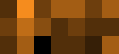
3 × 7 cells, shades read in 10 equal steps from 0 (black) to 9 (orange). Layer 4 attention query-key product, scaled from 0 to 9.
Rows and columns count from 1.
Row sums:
38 29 23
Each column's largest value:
4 9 5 6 6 4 6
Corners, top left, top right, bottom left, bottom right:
3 6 3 6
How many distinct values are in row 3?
4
